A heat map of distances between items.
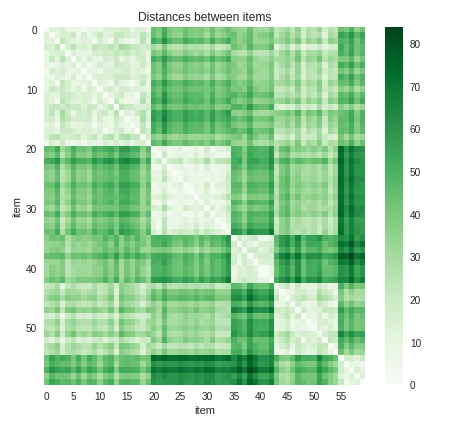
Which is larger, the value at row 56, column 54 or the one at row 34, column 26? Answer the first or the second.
the first
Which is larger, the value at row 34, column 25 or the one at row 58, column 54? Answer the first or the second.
the second
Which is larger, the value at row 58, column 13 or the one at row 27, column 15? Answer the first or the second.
the second
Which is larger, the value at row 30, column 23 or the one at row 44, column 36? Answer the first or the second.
the second
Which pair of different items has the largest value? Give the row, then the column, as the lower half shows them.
57, 38
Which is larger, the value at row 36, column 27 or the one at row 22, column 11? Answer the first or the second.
the second
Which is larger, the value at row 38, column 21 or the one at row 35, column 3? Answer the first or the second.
the first
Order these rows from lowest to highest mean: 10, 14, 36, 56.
10, 14, 36, 56
